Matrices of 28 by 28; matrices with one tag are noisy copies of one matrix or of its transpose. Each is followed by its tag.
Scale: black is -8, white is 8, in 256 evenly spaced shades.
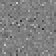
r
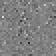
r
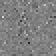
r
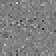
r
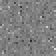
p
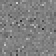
r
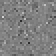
r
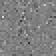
r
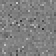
r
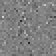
r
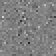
r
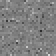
p
